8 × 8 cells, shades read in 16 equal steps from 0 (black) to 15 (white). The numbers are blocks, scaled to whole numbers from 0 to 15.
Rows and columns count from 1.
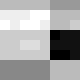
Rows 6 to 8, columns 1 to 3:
12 12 12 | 8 8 8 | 8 8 8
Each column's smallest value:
8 8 8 8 8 0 0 1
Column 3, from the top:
11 14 15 12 13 12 8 8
